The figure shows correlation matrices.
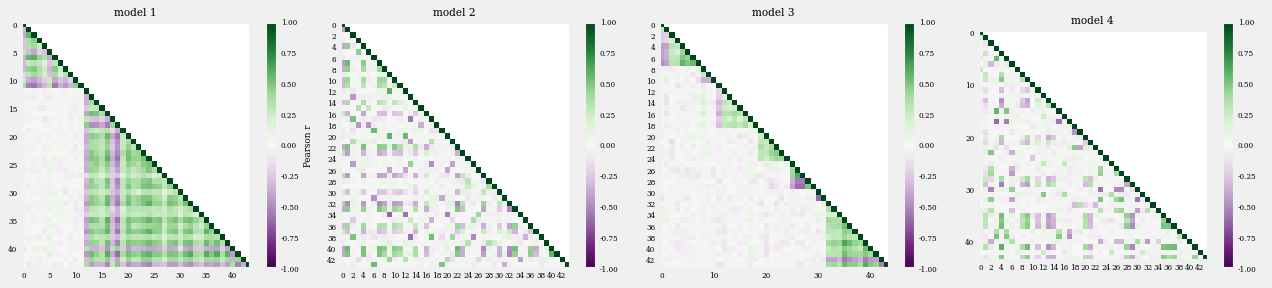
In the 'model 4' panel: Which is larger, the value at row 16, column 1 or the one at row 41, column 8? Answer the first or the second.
the second
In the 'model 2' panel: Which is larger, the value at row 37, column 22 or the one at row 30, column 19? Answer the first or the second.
the second
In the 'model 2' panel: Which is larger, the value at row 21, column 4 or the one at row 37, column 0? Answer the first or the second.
the second
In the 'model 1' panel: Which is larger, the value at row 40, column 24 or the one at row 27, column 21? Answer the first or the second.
the second
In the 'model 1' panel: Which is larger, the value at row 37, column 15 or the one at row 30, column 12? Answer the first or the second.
the first
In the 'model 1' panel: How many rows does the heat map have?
44
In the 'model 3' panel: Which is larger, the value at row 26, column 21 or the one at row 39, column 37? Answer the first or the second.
the second
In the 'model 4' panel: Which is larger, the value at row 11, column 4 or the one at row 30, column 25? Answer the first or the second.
the second
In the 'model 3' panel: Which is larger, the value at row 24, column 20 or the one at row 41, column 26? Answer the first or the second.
the first
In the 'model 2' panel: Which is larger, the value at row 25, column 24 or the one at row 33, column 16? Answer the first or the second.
the first
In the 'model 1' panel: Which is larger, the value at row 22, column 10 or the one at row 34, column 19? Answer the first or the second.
the second
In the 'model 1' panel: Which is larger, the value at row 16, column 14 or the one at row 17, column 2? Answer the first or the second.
the first
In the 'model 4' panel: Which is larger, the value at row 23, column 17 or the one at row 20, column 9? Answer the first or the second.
the second
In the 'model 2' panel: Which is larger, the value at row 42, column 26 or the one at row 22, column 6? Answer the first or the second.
the second
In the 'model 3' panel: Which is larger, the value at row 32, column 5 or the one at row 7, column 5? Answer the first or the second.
the second
